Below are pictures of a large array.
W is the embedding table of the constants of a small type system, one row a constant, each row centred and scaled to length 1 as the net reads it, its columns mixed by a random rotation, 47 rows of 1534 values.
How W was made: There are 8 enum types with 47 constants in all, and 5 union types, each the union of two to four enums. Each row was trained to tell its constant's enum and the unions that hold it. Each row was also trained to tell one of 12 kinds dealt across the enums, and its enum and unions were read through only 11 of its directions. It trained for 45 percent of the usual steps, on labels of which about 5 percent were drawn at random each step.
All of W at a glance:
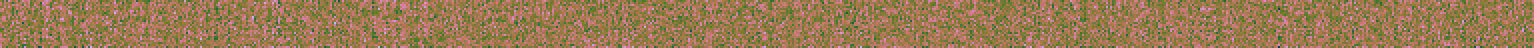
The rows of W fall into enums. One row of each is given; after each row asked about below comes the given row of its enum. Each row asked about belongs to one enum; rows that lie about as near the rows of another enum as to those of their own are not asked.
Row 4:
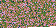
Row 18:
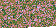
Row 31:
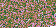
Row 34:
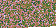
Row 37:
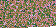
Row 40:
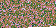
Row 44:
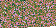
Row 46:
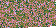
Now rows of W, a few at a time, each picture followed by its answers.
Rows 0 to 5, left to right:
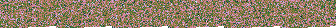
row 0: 34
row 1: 37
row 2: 34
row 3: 37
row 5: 31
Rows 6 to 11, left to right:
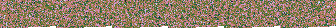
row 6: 34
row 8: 46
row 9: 46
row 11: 44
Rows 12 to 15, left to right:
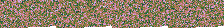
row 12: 34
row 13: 44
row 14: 34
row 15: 40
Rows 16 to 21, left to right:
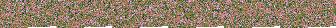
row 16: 4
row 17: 18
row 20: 31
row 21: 46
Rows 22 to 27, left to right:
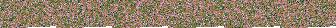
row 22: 4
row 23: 4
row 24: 44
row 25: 31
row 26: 40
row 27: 4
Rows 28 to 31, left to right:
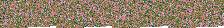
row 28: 37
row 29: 34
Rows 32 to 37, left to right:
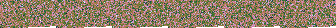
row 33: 37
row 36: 46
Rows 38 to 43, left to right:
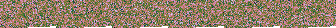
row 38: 46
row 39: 46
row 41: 4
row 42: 40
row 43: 44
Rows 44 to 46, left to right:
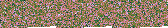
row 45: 4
